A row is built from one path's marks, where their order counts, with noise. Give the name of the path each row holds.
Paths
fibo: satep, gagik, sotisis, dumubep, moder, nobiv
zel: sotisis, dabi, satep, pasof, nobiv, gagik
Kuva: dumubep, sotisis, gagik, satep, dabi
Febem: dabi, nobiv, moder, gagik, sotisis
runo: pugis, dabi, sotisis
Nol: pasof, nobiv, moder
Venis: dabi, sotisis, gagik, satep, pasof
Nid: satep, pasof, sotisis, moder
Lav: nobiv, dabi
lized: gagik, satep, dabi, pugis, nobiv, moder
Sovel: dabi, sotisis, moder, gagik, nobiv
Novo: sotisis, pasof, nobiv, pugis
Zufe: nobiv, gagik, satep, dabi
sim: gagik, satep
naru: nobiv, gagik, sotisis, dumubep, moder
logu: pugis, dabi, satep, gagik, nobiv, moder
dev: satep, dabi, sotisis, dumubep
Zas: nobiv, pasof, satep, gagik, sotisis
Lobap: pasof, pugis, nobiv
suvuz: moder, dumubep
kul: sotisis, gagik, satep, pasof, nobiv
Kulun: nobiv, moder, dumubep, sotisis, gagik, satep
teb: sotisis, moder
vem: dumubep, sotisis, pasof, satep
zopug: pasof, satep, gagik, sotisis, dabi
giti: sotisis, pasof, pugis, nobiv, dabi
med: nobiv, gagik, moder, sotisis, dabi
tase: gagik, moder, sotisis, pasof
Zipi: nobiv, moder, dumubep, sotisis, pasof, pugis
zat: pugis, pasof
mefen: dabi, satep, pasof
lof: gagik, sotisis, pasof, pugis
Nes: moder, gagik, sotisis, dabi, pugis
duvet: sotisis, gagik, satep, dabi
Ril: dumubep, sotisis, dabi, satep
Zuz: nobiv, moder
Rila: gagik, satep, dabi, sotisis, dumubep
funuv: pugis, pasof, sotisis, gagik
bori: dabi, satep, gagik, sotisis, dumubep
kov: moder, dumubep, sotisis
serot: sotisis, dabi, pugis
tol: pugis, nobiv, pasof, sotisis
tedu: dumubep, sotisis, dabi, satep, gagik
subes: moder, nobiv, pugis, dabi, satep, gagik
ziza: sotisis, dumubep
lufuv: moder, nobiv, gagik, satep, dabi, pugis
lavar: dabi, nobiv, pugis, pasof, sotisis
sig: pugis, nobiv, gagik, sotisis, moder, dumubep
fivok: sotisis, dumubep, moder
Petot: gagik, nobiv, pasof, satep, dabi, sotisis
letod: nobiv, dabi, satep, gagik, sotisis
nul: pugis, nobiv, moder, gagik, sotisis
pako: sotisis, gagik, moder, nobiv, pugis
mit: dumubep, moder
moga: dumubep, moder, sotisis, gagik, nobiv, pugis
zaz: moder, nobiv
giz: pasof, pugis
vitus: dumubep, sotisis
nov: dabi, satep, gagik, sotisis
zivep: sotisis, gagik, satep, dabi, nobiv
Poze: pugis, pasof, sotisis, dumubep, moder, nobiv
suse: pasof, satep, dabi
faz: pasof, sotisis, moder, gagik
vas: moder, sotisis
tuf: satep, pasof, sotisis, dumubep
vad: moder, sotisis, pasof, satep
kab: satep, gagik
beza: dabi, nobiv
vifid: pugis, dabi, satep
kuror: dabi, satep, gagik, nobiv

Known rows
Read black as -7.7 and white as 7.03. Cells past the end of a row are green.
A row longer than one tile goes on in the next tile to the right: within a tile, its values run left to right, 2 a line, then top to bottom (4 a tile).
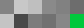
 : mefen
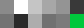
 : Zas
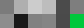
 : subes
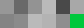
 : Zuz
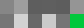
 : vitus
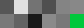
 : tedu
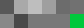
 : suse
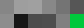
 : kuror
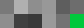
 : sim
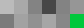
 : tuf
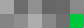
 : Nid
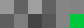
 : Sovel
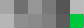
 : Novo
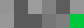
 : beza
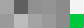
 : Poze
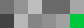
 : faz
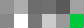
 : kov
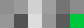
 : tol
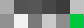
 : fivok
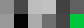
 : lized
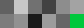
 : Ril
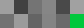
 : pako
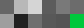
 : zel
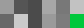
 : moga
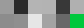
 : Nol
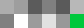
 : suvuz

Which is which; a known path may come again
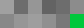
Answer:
Nid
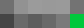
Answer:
med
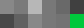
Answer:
Febem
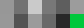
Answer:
giti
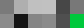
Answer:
subes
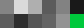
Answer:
nov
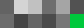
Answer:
zopug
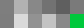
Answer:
vas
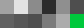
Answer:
bori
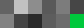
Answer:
duvet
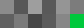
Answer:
Sovel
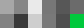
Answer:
lavar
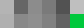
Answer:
Novo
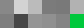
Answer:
funuv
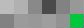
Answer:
tuf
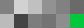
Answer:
mefen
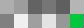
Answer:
suvuz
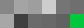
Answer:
lufuv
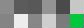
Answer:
mit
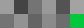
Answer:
pako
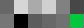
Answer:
Zufe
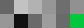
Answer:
vifid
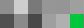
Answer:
Kulun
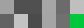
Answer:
moga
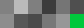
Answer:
Rila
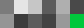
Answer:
Venis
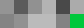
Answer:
Zuz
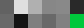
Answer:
letod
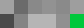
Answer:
sig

